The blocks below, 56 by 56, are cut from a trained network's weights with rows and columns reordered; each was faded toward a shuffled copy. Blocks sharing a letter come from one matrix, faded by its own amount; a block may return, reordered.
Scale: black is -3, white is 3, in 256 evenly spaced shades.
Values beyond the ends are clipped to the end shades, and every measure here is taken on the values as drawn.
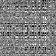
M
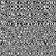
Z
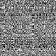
M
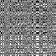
M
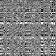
M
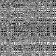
M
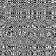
Z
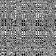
M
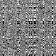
M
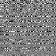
Z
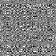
Z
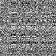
M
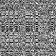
M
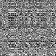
M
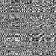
Z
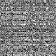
M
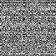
M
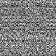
M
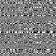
Z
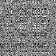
M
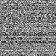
M
